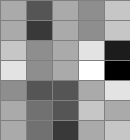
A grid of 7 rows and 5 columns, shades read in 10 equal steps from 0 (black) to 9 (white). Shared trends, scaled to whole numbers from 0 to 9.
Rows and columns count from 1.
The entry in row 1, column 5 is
7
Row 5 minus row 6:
-1 -1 0 -1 2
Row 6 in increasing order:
3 4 6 6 7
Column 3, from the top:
6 6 6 6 3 3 2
